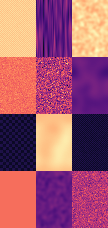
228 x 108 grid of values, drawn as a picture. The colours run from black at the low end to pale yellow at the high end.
It is made of 4 by 3 panels. Panel 1,1: very high, checkered, faint in contrast. Panel 1,2: low, streaked downward. Panel 1,3: very high, blotchy, faint in contrast. Panel 2,1: high, fine-grained, faint in contrast. Panel 2,2: middling, fine-grained, strong in contrast. Panel 2,3: low, smooth, faint in contrast. Panel 3,1: very low, checkered, faint in contrast. Panel 3,2: very high, smooth, faint in contrast. Panel 3,3: very low, checkered, faint in contrast. Panel 4,1: high, flat. Panel 4,2: low, blotchy, faint in contrast. Panel 4,3: middling, fine-grained.
